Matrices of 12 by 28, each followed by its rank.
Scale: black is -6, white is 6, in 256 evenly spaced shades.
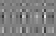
one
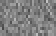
full rank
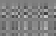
one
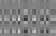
one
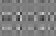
one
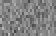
full rank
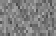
full rank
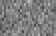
full rank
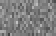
full rank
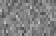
full rank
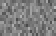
full rank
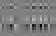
one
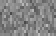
full rank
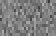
full rank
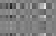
one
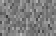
full rank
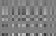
one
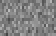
full rank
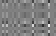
one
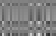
one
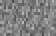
full rank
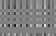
one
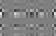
one
